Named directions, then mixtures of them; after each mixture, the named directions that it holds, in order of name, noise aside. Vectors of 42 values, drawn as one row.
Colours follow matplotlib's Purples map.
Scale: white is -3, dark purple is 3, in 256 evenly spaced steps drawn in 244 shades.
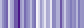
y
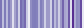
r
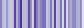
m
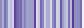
m, r, y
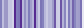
m, r, y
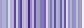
m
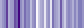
y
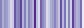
m, r, y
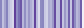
m, r, y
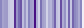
m, r, y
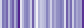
m, r, y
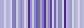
m, r, y
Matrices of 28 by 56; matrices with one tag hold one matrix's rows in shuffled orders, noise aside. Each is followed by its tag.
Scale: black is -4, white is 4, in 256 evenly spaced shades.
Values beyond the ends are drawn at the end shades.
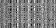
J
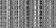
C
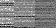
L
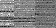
L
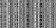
C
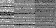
L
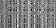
J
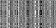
C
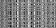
J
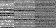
L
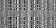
J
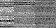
L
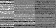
L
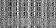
J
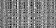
J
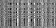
J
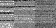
L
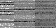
L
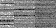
L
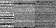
L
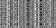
C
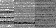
L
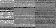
L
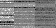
L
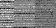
L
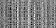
J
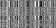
C
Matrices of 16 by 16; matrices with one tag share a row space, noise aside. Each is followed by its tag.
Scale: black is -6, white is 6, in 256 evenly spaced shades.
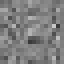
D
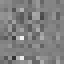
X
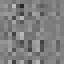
X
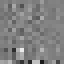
X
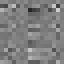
D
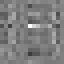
D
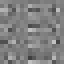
D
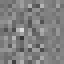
X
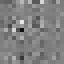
X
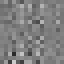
X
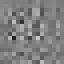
X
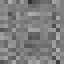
D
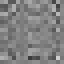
D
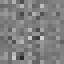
X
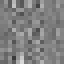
X
